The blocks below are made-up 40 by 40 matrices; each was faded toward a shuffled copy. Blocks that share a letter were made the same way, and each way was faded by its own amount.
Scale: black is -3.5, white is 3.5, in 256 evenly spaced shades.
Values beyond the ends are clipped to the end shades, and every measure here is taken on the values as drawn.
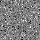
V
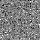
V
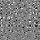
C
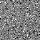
V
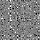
C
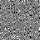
C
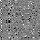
C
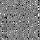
C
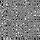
C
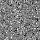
V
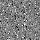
V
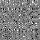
C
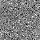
V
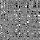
C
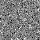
V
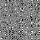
C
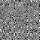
C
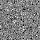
V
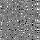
C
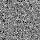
V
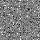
V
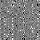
C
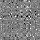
C
